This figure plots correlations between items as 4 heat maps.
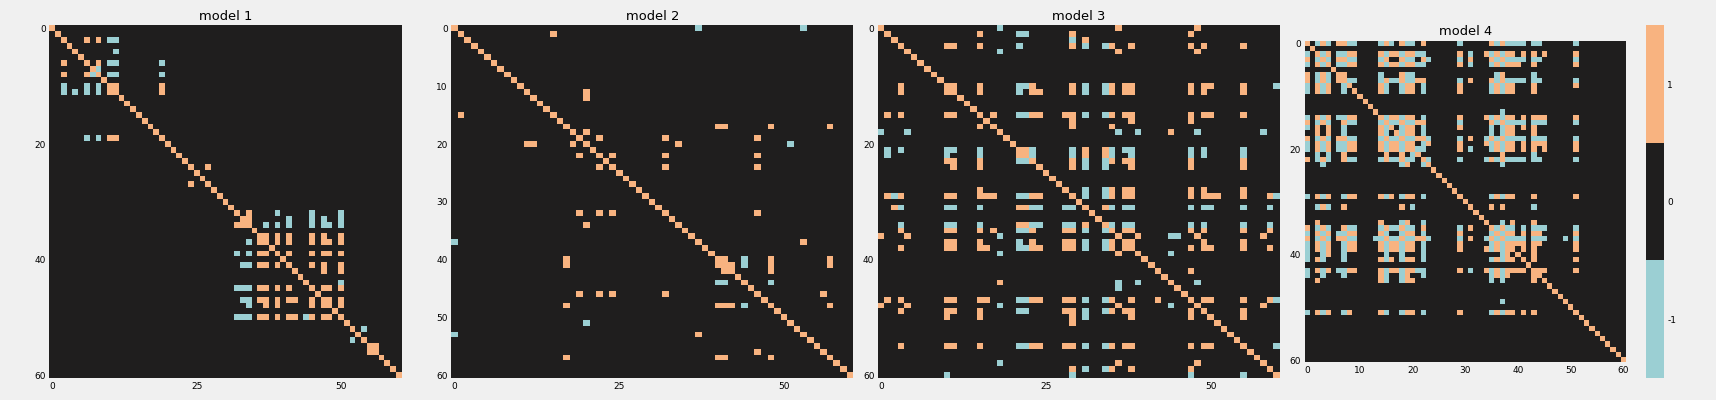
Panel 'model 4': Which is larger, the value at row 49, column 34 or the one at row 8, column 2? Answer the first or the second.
the second
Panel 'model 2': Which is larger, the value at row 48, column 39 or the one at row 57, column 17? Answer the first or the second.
the second
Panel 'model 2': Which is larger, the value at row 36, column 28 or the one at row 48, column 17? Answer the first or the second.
the second
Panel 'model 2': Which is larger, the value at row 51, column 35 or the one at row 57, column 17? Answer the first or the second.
the second
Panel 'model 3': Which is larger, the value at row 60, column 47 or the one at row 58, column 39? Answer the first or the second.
the second
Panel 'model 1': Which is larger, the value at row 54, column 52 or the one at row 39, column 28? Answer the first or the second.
the second
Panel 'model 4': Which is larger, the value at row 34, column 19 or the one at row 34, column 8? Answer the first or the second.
the first
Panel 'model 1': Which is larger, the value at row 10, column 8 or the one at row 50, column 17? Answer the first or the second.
the second
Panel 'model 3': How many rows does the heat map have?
61
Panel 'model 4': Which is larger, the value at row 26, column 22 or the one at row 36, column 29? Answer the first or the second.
the second
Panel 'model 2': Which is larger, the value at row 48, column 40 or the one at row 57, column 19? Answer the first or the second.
the first
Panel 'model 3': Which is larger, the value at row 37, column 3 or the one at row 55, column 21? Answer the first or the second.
the first
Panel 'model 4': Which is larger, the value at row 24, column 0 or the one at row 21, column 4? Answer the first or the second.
the first
